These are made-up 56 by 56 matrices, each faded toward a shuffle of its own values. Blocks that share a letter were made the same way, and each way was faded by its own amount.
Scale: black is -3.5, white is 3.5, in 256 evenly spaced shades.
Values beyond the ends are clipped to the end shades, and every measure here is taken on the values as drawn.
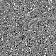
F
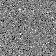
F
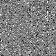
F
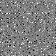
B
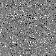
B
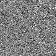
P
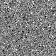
P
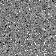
F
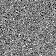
P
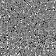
B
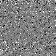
B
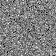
P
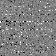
B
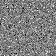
P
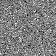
P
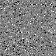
B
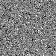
P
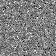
P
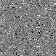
B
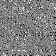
B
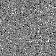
F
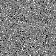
F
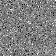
F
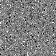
F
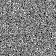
P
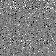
B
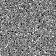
P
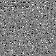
B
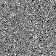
F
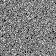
P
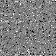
B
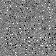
B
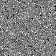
F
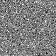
P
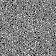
F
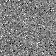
F
